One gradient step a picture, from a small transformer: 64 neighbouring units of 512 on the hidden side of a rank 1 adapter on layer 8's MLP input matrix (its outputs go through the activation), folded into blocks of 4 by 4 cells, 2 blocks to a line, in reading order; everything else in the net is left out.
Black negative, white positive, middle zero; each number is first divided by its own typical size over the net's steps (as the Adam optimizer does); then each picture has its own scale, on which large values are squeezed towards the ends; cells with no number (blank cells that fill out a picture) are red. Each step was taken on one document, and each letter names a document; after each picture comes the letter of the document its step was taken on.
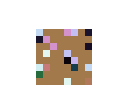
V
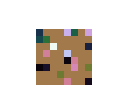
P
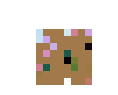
V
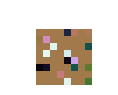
P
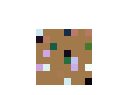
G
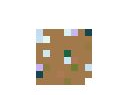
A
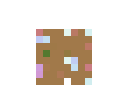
A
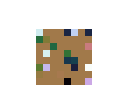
G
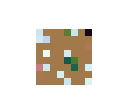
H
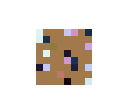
G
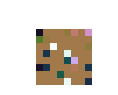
P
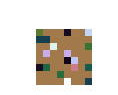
P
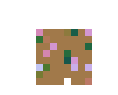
V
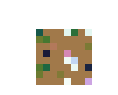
A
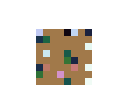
H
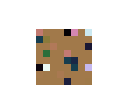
G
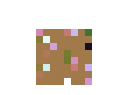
V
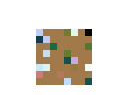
G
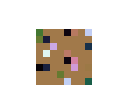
P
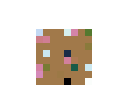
A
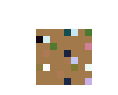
G
